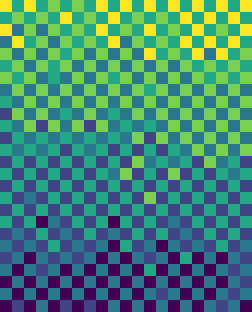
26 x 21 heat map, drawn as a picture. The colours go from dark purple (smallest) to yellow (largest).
A checkerboard runs through the table. On average the colour sits 50% of the way up the scale. The ninth with the highest average is the top right. There is an overall slope up to the top.
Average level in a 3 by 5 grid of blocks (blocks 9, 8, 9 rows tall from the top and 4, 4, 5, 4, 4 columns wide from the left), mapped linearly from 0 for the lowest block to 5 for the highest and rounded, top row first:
4 4 5 5 5 / 2 2 2 3 3 / 0 0 0 0 0
